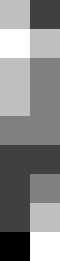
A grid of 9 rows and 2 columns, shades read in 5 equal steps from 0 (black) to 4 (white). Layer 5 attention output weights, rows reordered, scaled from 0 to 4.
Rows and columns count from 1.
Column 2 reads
1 3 2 2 2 1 2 3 4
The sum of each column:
18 20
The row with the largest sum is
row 2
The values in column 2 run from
1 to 4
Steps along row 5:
same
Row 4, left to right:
3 2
